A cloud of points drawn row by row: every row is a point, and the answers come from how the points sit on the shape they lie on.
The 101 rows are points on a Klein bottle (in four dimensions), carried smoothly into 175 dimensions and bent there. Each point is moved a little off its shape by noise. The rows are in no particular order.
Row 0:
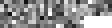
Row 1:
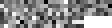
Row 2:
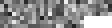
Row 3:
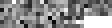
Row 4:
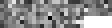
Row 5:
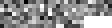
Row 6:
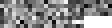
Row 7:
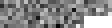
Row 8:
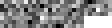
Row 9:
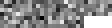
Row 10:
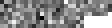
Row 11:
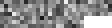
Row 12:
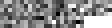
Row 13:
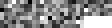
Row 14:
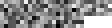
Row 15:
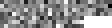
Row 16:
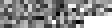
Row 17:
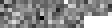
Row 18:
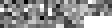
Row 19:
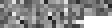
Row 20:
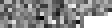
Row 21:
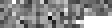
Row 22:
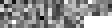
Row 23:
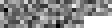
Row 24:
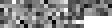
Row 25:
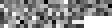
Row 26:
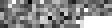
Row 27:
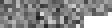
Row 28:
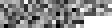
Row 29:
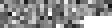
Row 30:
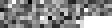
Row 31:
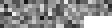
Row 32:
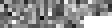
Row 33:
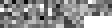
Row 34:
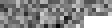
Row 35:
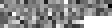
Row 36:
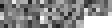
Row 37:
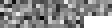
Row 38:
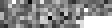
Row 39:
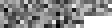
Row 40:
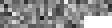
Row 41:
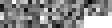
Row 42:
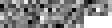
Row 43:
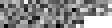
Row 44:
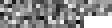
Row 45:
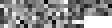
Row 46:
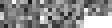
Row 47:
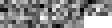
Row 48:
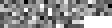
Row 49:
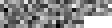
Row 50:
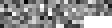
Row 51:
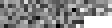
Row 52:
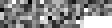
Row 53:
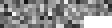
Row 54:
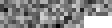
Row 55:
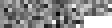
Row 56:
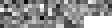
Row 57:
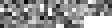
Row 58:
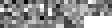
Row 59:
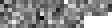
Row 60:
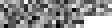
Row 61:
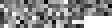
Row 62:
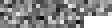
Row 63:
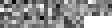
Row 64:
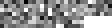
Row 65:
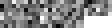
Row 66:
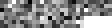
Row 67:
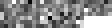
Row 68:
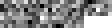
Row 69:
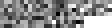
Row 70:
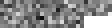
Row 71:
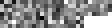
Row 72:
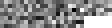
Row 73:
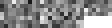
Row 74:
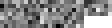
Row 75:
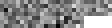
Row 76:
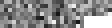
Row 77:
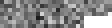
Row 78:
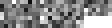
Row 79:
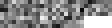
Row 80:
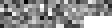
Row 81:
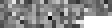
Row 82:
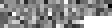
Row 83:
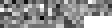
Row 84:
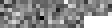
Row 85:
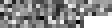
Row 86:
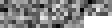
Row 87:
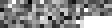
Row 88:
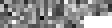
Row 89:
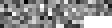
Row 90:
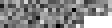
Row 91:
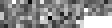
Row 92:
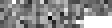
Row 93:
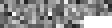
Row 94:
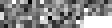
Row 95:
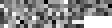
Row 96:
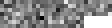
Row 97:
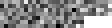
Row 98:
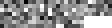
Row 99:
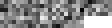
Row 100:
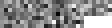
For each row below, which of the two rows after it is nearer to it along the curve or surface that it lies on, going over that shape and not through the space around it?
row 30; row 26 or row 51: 26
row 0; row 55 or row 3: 3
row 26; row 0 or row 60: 0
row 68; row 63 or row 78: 78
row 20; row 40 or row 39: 39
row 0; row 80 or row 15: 15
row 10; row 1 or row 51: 51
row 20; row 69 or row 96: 69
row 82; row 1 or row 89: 1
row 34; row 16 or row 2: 16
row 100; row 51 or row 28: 28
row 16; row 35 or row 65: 65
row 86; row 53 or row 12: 12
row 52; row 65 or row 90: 65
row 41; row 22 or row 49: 49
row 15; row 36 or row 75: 36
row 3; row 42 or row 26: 26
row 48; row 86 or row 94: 94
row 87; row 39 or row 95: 95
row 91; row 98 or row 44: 98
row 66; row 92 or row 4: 4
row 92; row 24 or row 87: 24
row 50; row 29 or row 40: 40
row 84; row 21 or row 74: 74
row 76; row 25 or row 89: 89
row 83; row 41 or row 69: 69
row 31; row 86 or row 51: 51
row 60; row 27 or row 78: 27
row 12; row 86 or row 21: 86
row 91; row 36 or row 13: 36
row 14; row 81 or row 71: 71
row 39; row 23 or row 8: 23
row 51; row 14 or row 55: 14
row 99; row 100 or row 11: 100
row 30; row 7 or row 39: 7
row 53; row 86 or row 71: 71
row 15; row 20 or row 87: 87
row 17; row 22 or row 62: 62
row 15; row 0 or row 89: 0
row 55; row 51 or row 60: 60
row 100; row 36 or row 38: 36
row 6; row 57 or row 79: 57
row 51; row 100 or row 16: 16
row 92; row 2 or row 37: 2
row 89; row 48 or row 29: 48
